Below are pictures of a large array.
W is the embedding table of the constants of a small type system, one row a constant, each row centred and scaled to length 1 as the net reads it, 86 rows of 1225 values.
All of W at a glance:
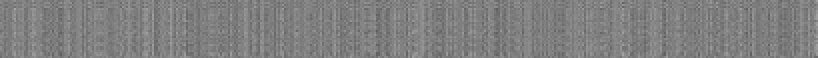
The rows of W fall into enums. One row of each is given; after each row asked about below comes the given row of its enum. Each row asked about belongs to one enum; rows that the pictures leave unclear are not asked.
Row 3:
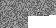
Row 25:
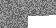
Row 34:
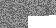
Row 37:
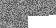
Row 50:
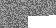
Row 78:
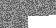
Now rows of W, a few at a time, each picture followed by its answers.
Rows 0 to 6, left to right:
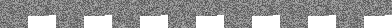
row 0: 34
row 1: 78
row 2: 37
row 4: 34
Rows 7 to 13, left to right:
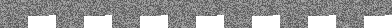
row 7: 50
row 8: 3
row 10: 3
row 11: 34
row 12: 50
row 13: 37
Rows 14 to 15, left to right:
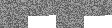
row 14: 50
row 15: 34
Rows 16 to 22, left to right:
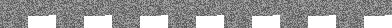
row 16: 78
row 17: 50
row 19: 50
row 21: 25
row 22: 78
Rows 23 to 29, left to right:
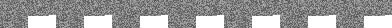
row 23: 78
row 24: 78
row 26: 34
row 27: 78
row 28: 25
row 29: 25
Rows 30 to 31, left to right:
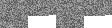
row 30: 37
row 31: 50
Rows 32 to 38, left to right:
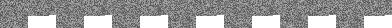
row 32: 3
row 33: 34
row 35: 78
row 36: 34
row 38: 78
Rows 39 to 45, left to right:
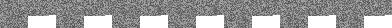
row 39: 25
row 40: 50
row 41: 34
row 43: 78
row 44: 50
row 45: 78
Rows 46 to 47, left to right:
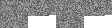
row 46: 3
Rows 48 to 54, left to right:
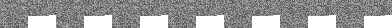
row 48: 50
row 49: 37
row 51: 50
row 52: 25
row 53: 34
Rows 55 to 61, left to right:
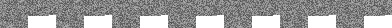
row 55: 37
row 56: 37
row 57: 50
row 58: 34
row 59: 3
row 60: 78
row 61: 34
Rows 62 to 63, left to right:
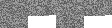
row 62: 34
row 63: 50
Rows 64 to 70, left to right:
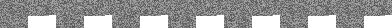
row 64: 34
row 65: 50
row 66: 25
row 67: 78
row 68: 78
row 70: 34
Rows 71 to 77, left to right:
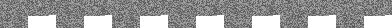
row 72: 34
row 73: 78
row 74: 34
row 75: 34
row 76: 25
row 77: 50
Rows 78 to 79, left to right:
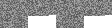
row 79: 25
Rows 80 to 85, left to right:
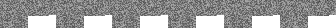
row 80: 78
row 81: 50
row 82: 78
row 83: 78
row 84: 50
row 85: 3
